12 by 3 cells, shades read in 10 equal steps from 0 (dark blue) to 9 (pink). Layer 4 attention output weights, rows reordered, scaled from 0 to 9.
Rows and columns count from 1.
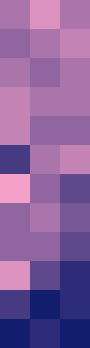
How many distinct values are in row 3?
2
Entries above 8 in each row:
0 0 0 0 0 0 1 0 0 0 0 0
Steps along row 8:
up down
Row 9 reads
5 5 3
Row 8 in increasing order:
4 5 6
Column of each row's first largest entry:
2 3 1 1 1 3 1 2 1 1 1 2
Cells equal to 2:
2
